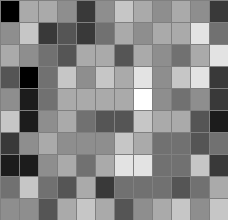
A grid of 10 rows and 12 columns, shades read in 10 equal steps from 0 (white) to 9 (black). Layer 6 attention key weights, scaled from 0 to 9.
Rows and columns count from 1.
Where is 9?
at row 1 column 1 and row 4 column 2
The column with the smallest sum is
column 8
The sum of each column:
52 52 47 40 43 40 37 26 40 39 36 52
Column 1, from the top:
9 4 3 6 4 2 7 8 5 4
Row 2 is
4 2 7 6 7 5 3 4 3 3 1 5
